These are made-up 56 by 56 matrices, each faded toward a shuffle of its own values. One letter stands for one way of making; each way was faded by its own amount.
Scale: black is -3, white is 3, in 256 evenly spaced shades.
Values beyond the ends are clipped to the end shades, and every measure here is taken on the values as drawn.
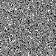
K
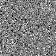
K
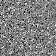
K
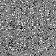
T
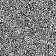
K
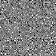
T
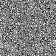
K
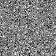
K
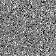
K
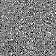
T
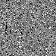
K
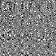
T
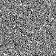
K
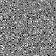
T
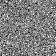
K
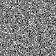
K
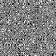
T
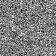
K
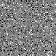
T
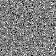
K
